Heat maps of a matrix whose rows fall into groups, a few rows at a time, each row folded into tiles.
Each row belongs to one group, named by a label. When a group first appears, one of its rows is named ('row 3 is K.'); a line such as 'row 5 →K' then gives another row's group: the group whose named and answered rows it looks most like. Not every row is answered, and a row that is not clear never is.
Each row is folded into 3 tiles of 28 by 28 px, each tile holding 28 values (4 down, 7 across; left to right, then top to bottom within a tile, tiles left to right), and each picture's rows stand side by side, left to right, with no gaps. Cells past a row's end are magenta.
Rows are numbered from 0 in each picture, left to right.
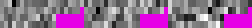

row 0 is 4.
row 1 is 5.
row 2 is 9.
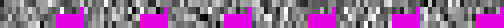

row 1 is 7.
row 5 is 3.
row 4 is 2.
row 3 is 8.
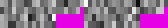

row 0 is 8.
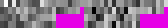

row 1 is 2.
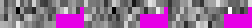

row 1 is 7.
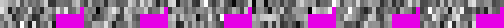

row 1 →5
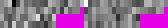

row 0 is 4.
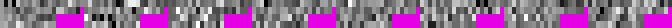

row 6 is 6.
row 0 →3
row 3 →4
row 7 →5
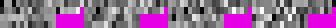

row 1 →5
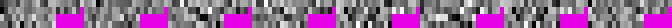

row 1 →4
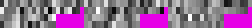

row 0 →7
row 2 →6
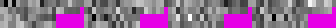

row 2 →6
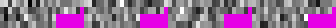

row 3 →8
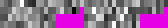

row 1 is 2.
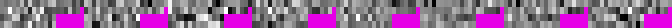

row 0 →2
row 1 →8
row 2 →9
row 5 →3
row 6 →3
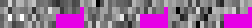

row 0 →6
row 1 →4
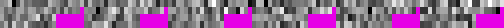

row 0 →4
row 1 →5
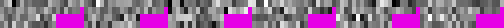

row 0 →4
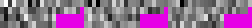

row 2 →4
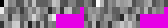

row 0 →7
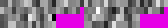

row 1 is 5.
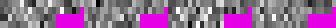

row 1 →4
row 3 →6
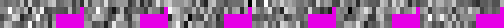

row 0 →2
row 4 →5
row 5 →6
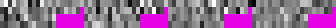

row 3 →7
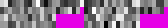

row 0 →8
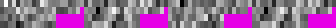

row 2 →4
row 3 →5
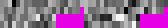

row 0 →4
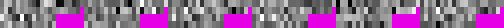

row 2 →3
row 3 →6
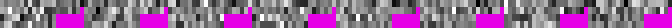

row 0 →2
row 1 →5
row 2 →8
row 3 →6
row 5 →8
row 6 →9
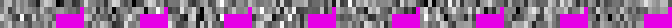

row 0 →6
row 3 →2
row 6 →5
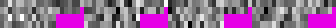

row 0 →6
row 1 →8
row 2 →2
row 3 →5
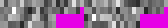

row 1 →6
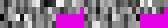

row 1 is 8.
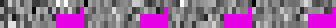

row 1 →7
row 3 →7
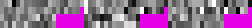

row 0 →4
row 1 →9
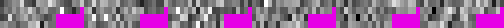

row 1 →6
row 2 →2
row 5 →5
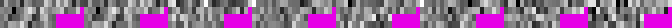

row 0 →5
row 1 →5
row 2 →8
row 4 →4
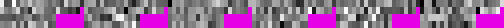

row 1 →9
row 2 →7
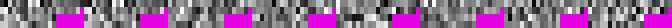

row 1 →3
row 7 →7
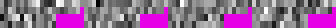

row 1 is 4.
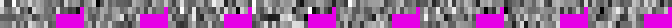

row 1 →4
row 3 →9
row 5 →3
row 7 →5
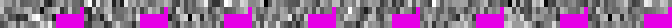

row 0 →9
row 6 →3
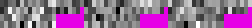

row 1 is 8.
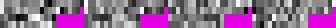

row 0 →9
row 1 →9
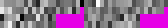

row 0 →2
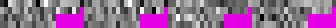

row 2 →6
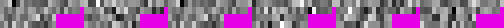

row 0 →4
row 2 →4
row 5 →8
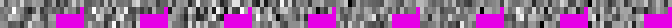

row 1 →2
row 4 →4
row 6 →7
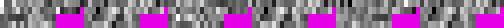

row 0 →9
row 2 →6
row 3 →5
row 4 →3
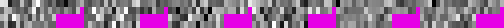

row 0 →8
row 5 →4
